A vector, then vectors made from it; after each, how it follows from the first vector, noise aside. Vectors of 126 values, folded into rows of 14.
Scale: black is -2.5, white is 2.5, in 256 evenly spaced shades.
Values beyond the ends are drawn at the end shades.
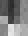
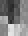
copied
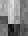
negated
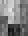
negated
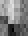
negated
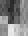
copied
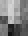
negated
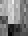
negated
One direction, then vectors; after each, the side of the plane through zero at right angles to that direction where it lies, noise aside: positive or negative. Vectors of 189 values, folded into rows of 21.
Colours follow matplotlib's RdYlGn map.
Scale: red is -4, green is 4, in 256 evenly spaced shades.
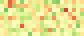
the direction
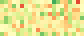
positive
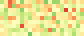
positive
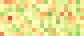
positive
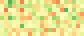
negative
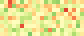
positive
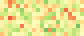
positive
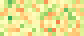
negative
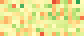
negative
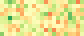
negative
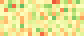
negative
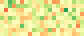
negative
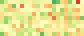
positive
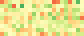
negative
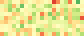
negative
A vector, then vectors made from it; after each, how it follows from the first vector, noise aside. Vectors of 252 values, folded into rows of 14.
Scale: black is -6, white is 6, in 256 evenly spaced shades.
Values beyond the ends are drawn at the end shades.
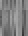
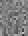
sign-scrambled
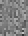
sign-scrambled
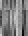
scaled up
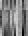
scaled up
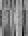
scaled up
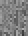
sign-scrambled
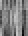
scaled up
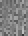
sign-scrambled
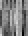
scaled up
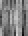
scaled up
